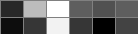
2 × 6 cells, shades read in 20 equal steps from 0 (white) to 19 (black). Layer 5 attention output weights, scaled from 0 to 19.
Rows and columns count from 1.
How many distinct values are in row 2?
5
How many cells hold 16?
1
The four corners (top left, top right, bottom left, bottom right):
16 12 18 14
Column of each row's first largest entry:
1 5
